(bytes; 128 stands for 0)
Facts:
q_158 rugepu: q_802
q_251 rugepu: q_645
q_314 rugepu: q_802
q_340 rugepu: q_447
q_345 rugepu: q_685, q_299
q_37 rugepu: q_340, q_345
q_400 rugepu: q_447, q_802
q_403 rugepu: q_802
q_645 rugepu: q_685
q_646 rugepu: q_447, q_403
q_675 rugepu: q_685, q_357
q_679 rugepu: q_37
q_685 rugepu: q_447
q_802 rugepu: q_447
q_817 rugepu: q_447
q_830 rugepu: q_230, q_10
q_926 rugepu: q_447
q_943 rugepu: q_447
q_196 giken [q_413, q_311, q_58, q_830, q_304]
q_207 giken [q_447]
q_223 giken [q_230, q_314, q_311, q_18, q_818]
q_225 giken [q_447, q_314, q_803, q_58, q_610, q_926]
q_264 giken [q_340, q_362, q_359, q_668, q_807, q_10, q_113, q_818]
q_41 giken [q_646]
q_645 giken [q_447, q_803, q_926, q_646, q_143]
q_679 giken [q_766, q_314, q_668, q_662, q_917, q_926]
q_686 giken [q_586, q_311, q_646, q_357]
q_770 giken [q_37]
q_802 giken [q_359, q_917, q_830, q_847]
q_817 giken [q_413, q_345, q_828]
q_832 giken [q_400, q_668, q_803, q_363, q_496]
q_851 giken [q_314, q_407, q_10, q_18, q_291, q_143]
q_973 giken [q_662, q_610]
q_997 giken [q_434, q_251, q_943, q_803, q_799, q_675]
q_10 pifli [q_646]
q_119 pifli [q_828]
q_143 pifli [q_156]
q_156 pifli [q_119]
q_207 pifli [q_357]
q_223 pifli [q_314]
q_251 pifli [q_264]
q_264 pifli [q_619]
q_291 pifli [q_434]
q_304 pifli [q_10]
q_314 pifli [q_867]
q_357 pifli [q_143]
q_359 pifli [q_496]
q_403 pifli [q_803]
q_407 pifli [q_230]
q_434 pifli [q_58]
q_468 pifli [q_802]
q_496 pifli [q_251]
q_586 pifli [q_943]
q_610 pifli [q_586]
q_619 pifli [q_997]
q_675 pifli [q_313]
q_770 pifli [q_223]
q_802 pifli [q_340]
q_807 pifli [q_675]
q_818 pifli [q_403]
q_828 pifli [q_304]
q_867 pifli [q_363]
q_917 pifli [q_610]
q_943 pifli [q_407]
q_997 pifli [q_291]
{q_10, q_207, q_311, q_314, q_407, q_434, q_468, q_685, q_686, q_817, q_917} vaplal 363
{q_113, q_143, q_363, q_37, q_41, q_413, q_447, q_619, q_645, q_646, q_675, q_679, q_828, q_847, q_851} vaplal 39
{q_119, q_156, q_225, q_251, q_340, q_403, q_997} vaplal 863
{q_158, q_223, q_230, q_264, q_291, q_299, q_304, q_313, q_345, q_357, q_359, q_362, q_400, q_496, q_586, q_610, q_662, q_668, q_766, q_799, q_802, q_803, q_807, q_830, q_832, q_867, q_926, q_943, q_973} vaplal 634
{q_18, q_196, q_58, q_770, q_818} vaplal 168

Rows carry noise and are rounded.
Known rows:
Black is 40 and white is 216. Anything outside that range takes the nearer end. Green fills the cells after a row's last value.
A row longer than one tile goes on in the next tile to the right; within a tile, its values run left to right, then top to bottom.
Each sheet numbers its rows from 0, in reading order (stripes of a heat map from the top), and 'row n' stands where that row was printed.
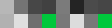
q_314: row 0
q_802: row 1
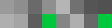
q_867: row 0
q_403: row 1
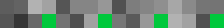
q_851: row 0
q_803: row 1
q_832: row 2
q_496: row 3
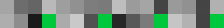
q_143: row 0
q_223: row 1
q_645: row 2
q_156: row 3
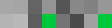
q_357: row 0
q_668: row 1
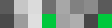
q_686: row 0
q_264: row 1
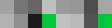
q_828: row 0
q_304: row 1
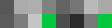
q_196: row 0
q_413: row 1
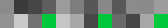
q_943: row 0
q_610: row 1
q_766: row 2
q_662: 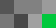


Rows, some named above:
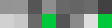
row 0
q_10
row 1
q_685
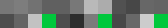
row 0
q_158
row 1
q_413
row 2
q_400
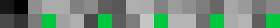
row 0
q_447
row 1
q_264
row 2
q_196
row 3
q_434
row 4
q_586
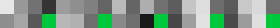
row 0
q_251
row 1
q_434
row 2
q_619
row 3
q_686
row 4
q_686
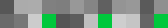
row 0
q_311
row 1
q_830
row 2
q_10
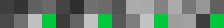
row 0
q_926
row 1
q_340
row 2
q_196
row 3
q_997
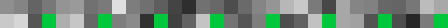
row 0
q_207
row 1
q_770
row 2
q_675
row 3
q_340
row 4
q_225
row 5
q_345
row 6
q_291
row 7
q_413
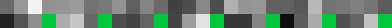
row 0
q_41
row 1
q_770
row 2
q_679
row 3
q_817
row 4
q_37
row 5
q_646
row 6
q_158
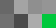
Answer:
q_299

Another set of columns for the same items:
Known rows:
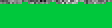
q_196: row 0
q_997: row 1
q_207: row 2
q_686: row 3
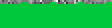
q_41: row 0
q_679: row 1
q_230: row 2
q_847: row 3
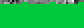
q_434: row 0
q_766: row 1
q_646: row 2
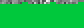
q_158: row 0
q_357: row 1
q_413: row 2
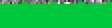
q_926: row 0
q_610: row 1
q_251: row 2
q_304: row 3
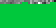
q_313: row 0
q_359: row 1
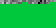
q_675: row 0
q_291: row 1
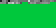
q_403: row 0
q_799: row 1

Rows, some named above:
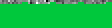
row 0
q_851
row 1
q_10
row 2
q_225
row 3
q_610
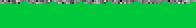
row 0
q_447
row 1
q_685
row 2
q_264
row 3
q_817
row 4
q_340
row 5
q_41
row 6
q_770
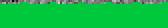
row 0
q_997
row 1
q_158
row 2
q_675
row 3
q_586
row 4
q_345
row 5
q_311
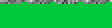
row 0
q_299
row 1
q_37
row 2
q_802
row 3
q_37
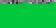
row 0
q_619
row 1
q_645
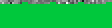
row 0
q_943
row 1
q_586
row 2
q_496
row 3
q_223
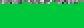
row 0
q_400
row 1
q_830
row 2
q_802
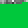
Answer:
q_679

